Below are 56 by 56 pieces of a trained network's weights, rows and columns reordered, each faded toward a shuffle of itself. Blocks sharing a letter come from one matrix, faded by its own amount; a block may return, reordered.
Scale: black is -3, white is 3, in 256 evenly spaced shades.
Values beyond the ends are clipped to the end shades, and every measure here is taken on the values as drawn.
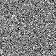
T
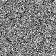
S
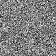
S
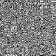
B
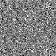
B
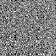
B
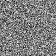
S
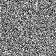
S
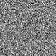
T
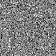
T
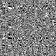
B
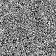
S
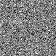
T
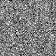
T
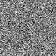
T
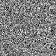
T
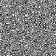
B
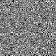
B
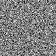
S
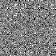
B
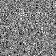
T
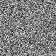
S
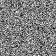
S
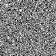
T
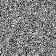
S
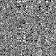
B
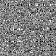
B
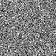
T
